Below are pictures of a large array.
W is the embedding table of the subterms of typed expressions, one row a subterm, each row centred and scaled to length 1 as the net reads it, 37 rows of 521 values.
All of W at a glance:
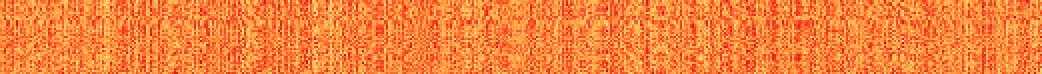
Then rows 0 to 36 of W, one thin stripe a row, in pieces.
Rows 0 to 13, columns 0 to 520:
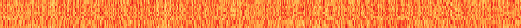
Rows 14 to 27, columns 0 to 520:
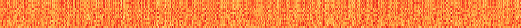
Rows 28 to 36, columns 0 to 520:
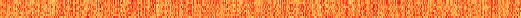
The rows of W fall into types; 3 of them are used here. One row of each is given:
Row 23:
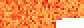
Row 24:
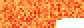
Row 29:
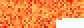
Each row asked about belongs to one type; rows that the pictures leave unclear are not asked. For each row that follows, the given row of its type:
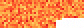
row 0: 29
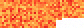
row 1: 29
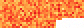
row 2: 24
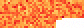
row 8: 24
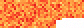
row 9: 24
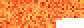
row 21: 29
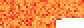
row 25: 23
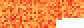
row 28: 29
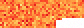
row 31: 23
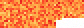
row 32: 29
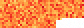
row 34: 24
